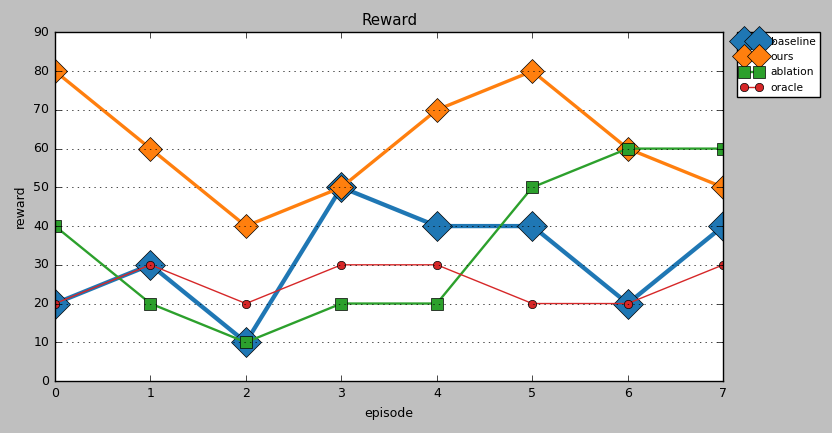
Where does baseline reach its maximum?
3
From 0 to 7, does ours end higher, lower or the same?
lower
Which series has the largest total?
ours
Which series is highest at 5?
ours
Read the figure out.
Title: Reward
x-axis: episode, ticks 0 1 2 3 4 5 6 7
y-axis: reward, ticks 0 10 20 30 40 50 60 70 80 90
Legend: baseline, ours, ablation, oracle
Values:
baseline: 20 30 10 50 40 40 20 40
ours: 80 60 40 50 70 80 60 50
ablation: 40 20 10 20 20 50 60 60
oracle: 20 30 20 30 30 20 20 30
